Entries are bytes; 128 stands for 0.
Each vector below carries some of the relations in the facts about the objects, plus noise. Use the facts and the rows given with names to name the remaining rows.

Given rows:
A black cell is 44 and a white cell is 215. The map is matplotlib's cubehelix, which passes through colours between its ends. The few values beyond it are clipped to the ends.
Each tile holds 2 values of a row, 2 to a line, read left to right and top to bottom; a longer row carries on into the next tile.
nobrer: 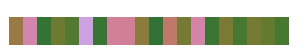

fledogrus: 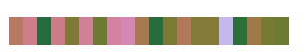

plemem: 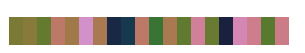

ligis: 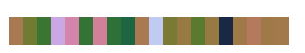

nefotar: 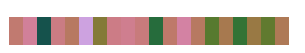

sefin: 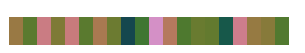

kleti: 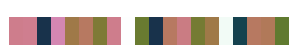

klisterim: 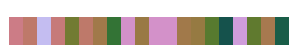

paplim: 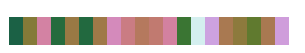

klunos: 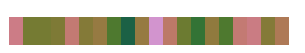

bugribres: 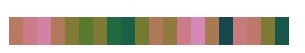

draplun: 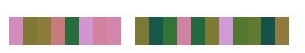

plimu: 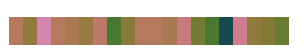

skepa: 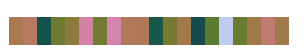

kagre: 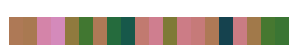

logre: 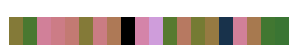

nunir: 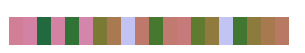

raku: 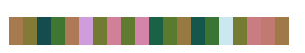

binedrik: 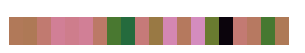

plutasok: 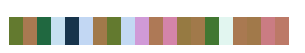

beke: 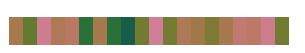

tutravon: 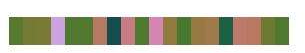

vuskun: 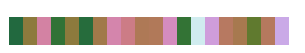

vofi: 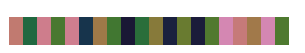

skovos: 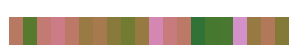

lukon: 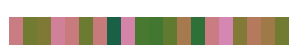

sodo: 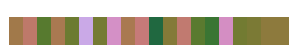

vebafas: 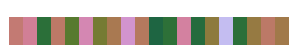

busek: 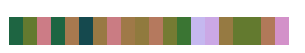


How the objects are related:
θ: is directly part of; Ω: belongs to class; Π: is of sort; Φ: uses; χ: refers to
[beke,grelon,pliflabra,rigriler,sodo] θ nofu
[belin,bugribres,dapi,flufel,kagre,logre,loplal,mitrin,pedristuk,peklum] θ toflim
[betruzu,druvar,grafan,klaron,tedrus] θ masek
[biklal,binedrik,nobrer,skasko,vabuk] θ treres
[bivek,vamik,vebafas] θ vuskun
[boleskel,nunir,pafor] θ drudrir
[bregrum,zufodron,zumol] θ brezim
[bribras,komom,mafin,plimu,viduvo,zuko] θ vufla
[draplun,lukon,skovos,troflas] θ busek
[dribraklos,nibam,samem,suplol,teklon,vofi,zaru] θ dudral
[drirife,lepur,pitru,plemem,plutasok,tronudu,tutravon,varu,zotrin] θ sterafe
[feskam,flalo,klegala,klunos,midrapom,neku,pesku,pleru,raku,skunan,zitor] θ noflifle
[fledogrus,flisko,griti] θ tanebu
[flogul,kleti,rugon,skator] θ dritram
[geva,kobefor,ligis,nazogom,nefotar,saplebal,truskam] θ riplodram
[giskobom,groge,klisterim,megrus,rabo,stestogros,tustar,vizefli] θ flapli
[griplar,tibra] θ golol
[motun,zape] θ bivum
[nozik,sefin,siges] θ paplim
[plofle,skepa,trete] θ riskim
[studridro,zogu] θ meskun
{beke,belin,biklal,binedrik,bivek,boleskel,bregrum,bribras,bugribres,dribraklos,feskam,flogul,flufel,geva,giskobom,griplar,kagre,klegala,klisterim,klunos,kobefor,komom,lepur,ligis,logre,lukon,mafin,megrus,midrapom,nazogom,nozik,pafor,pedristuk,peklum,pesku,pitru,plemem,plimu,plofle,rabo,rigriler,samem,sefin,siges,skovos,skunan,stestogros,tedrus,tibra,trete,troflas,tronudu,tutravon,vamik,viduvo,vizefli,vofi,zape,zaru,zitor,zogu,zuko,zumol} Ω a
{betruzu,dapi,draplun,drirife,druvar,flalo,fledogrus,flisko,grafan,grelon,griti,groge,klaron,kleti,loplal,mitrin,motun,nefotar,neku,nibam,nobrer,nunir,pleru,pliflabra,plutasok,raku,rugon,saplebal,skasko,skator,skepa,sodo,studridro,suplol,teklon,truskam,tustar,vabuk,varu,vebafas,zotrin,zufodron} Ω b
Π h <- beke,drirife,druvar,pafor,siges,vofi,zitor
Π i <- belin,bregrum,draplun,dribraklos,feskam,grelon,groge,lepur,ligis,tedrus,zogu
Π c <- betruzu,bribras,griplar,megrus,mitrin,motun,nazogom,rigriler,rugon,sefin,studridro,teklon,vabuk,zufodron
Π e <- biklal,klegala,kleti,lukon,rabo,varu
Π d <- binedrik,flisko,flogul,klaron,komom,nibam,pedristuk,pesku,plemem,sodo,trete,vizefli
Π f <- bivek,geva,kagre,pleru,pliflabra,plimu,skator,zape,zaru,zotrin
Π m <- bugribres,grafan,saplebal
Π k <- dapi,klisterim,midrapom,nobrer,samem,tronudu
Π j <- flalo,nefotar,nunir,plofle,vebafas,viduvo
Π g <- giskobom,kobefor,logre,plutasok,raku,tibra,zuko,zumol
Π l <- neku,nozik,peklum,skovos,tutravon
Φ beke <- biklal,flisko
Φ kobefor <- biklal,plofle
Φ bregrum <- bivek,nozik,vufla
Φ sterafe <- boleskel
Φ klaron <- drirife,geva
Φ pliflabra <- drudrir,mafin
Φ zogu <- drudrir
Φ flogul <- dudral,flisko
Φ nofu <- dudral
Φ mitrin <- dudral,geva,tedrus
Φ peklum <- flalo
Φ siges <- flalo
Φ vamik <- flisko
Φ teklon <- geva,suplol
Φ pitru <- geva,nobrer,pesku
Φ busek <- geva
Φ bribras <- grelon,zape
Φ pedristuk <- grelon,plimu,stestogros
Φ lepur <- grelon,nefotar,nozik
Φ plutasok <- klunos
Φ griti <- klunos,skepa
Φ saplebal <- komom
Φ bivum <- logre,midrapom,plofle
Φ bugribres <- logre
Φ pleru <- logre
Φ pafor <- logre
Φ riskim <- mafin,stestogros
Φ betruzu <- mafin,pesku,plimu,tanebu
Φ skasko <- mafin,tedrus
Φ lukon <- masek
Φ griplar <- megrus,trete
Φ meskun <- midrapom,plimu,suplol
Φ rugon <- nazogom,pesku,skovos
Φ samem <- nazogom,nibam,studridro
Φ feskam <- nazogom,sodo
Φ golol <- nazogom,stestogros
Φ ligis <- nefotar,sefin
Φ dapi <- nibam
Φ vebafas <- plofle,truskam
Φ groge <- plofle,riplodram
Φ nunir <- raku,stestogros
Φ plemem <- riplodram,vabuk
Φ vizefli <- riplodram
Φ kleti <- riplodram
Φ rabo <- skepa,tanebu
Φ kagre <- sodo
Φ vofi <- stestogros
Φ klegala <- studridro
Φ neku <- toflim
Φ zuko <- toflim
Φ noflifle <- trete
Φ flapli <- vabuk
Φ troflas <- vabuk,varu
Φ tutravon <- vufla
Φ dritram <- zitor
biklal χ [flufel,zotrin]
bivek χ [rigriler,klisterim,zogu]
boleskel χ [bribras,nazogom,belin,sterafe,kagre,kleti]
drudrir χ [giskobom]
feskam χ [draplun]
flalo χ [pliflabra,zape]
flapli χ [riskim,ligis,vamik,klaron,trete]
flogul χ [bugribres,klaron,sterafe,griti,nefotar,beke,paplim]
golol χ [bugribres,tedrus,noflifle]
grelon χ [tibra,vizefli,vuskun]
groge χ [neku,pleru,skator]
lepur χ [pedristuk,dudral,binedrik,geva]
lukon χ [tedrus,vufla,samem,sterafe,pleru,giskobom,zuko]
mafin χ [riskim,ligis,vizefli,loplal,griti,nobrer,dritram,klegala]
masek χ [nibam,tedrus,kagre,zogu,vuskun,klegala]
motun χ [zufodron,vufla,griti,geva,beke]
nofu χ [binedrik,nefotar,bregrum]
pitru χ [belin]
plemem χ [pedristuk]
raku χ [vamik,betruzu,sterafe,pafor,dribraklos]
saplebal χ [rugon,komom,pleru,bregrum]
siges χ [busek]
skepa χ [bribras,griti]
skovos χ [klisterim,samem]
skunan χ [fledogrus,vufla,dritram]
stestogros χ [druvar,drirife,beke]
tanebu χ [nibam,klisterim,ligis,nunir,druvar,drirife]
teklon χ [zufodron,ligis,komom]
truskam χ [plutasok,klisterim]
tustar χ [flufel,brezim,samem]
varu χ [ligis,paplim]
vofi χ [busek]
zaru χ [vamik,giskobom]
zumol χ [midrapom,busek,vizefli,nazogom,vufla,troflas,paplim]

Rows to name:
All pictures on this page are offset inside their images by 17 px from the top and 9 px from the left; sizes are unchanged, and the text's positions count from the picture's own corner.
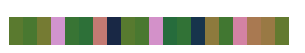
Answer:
pitru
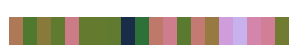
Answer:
zitor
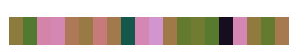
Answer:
trete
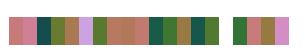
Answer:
flalo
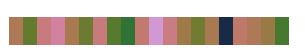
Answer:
zuko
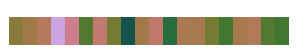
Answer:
peklum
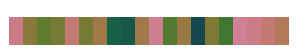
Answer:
skunan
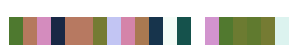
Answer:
dudral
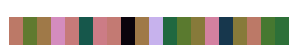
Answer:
belin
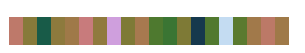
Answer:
grelon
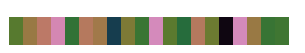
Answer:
tronudu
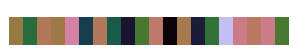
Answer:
siges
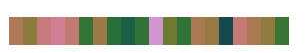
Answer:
bribras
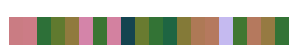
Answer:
mitrin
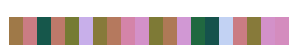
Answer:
truskam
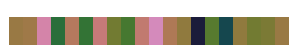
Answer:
boleskel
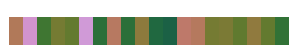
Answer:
dapi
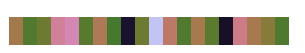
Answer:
nazogom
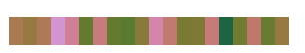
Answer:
bregrum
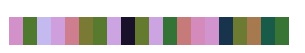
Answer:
flufel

